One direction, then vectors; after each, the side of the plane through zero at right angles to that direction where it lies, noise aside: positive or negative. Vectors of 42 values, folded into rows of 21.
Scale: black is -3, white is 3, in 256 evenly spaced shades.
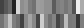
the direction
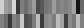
negative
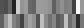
positive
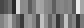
positive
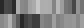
positive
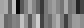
negative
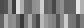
positive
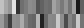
negative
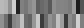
negative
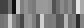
positive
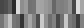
positive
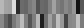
negative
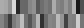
negative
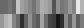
positive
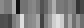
negative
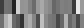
positive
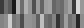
positive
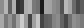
negative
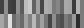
positive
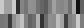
negative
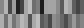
negative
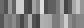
positive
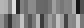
negative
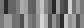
positive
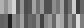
negative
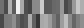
positive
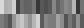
negative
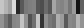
negative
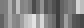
positive
